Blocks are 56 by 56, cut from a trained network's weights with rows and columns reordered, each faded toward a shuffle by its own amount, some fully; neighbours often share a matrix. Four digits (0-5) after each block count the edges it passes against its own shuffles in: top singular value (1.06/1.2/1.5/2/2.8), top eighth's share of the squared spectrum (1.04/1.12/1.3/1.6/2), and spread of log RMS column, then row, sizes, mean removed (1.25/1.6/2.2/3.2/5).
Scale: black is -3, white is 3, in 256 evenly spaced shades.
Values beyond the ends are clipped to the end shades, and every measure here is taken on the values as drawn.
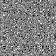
2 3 1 1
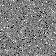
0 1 0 0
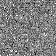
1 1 0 0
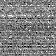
4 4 2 2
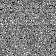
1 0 0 0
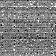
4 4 2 1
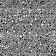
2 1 0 0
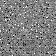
1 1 0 0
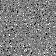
0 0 0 0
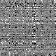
3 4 3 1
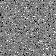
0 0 0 0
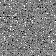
0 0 0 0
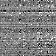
4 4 3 2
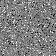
0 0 0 0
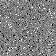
1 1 0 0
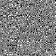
3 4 2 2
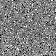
1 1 0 0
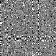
3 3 2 1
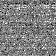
3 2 0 1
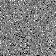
1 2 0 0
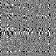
4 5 3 3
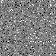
2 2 0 1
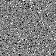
0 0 0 0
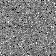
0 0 0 0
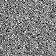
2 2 0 1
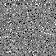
3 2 1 1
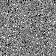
0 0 0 0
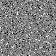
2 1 0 0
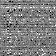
3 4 2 2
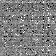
3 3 2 1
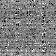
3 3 2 1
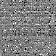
3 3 2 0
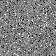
1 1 0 0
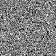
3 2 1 0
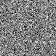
2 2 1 0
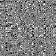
3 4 2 2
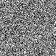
2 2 1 0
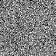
3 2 1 0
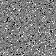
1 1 1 0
